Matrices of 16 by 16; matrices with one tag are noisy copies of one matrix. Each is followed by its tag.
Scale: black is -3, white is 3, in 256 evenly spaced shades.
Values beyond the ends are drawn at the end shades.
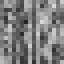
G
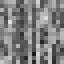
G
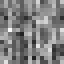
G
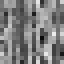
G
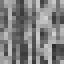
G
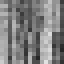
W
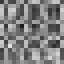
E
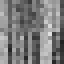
W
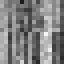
W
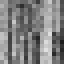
W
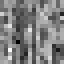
G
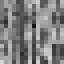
G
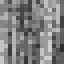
W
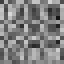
E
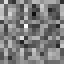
E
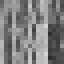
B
